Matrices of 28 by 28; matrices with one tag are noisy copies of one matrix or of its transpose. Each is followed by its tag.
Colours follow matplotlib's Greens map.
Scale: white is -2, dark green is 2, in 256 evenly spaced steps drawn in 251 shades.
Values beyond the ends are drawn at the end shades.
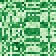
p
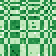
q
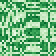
p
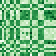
q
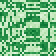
p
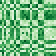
q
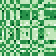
q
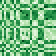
q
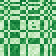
q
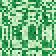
p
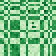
q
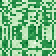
p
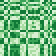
q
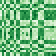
q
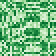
p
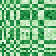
q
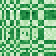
q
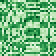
p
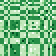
q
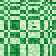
q
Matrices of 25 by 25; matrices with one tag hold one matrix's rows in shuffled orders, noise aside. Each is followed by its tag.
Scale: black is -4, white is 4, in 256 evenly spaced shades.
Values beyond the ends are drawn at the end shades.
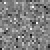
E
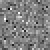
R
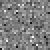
E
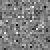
E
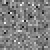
R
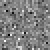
R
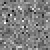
R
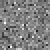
R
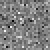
R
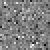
E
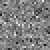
E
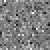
E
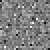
E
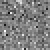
R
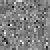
R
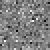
E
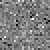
E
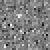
R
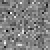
R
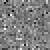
R
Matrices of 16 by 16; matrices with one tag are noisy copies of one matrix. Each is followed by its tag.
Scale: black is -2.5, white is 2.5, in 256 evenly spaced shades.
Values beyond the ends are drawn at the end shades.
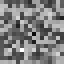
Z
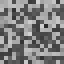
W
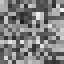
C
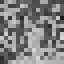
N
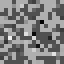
W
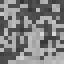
N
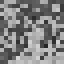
N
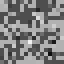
C
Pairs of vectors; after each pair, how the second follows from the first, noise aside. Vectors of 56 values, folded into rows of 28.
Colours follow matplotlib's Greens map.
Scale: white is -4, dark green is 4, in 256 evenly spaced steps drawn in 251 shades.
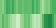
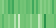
partly zeroed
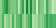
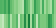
reversed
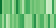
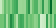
wrapped around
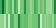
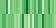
wrapped around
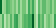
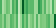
reversed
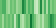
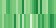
sign-scrambled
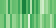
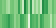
sign-scrambled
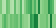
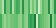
sign-scrambled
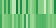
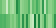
wrapped around
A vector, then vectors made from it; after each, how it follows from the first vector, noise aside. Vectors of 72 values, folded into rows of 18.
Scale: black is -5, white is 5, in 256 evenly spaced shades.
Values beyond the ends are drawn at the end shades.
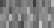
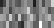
scaled up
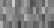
reversed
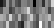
scaled up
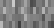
reversed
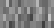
wrapped around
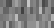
wrapped around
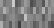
reversed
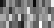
scaled up
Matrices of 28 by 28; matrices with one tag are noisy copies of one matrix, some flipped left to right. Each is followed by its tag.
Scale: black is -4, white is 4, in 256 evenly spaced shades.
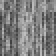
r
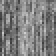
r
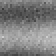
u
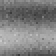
u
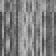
r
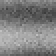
u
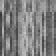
r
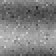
u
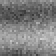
u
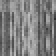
r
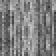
r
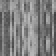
r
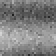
u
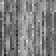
r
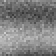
u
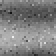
u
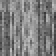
r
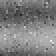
u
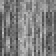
r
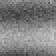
u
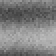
u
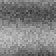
u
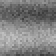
u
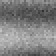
u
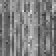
r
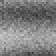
u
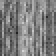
r
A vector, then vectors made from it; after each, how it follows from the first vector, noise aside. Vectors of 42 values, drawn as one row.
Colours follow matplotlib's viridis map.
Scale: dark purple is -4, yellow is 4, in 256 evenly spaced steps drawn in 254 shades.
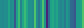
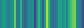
negated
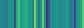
copied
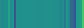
partly zeroed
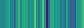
copied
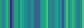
wrapped around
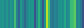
negated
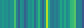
negated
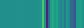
partly zeroed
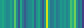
negated
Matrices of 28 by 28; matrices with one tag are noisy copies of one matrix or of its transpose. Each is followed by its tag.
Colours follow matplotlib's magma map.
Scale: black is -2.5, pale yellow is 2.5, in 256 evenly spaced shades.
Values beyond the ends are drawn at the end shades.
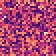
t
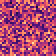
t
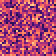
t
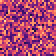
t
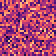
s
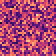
t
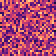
s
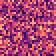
t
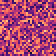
s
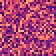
s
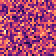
t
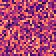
s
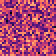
t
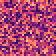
t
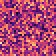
t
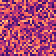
s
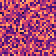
s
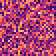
s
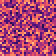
t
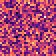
t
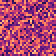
s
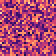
t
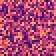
t
